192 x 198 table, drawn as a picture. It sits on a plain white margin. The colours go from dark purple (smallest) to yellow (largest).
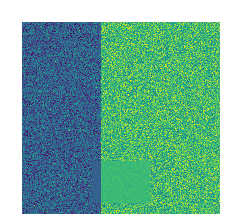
Odd patch: calmer, in the bottom middle. Calmest part: bottom middle. Seam: vertical, 40% of the way across, the right part higher.
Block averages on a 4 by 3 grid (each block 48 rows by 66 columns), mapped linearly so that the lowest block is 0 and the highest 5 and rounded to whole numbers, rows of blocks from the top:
045 / 045 / 045 / 045
